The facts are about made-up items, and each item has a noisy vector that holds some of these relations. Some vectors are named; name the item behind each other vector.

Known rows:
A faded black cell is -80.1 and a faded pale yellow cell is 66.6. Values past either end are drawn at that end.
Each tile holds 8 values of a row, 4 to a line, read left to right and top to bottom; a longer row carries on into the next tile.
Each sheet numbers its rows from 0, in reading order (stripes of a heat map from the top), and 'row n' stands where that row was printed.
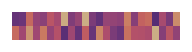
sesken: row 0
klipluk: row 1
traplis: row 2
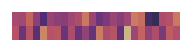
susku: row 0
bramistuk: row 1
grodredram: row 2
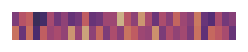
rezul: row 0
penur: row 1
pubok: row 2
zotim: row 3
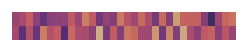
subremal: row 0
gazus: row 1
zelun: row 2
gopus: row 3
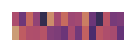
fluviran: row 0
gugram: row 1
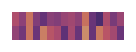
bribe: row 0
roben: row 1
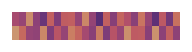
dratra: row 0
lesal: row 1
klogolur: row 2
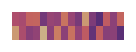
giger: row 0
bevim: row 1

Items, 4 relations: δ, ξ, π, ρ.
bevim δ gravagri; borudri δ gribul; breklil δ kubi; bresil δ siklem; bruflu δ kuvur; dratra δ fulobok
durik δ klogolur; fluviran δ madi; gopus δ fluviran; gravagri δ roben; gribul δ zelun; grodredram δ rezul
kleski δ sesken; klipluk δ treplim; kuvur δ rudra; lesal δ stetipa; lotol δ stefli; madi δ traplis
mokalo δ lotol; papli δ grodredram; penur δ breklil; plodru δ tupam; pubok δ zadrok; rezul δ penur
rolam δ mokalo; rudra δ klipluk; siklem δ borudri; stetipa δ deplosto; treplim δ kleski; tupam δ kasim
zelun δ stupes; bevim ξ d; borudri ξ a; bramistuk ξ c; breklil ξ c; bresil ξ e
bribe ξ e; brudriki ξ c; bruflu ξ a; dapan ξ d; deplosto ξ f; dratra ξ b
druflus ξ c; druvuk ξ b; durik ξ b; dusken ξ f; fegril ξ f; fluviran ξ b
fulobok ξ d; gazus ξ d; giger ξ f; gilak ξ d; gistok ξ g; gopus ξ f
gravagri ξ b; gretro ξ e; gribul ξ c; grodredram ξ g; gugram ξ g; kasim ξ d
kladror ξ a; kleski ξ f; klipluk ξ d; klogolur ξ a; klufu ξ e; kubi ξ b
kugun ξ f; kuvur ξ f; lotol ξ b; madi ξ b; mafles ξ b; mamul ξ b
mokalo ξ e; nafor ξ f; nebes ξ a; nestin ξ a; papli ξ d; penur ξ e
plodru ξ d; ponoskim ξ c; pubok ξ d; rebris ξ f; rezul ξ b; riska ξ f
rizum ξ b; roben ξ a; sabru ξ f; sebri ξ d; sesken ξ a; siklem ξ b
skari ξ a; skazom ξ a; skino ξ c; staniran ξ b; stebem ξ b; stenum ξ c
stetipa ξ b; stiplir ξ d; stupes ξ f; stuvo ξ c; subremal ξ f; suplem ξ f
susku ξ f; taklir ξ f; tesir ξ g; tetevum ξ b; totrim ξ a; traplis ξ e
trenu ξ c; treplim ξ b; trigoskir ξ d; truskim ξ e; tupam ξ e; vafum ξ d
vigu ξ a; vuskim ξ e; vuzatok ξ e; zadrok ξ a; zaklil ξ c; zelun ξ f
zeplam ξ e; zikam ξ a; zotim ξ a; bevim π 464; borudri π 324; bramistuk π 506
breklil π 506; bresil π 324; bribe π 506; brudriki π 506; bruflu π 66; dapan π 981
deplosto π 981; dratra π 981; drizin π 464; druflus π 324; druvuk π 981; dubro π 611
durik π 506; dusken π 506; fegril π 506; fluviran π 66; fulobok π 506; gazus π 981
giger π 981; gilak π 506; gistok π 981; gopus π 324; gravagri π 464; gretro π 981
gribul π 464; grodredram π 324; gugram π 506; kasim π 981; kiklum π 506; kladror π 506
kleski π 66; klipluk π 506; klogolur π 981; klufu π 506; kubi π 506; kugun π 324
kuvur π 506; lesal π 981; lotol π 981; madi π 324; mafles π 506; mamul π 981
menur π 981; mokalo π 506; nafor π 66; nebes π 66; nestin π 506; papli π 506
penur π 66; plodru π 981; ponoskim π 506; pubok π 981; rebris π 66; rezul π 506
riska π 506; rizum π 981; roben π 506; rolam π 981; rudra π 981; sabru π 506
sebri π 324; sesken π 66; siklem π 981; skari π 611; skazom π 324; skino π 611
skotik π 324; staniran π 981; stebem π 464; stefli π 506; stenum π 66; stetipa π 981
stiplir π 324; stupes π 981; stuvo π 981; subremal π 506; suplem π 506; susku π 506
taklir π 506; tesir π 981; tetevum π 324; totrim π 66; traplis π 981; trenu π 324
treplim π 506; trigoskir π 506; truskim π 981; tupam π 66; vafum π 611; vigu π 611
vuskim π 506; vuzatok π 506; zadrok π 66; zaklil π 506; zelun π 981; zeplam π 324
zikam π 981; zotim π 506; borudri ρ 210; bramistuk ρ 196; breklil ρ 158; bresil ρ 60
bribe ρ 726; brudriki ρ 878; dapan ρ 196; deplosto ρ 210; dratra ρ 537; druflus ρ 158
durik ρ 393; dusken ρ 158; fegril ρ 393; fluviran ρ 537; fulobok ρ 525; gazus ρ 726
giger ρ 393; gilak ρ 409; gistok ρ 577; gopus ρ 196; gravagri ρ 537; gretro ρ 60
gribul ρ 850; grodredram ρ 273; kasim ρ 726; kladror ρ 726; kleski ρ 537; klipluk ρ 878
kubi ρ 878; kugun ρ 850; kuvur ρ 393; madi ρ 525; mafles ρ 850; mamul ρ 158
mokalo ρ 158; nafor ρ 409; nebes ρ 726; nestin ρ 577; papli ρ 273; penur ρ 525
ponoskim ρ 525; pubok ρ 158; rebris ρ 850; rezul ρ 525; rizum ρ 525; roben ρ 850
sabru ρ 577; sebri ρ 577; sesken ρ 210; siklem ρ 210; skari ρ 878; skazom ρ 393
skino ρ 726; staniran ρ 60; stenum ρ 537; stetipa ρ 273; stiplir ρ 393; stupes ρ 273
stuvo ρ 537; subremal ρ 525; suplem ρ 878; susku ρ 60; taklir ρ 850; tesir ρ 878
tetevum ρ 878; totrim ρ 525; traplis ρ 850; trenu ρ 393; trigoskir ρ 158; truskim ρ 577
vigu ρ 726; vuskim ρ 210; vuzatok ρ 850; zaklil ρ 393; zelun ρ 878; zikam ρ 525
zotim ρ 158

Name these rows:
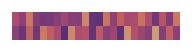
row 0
vuskim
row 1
gravagri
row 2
gistok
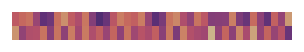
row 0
trenu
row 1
zeplam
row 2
druflus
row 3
truskim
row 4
zadrok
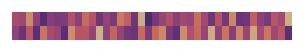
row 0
trigoskir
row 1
gretro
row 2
mokalo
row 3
zikam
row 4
totrim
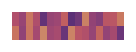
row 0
vafum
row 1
kleski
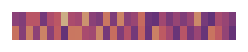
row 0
rebris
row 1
siklem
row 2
nestin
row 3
kuvur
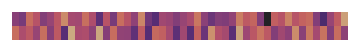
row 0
stenum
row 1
staniran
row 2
stefli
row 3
fulobok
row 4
madi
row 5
tetevum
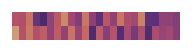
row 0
bresil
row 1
drizin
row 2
breklil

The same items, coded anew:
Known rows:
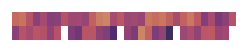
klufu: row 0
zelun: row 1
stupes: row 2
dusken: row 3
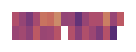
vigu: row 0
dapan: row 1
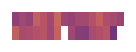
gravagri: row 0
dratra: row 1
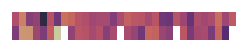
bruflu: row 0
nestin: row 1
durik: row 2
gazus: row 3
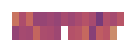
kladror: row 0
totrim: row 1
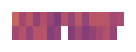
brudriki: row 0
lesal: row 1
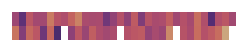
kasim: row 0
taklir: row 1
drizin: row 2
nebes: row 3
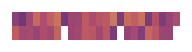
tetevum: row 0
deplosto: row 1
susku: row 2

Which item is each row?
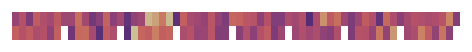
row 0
stebem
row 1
rudra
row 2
grodredram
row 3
ponoskim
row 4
subremal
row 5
dubro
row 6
nafor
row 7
traplis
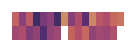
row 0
klipluk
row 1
gribul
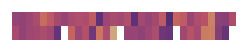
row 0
rizum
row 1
penur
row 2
gilak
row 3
rezul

